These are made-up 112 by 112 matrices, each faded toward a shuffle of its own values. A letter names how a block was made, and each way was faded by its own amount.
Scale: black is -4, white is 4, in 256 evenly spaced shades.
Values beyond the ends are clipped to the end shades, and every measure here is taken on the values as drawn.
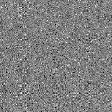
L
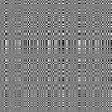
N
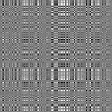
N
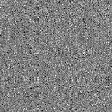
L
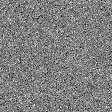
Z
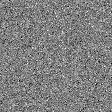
Z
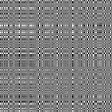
N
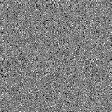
L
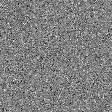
Z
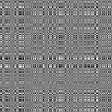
N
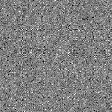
L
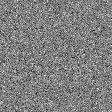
Z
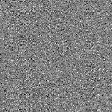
L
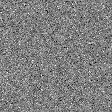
Z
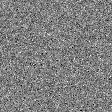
Z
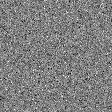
Z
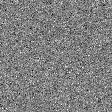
Z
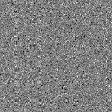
L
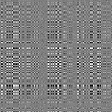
N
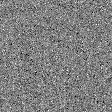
Z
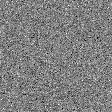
Z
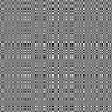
N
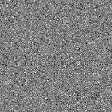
L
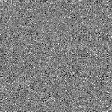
L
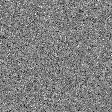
Z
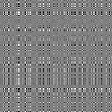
N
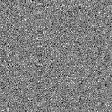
L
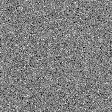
Z
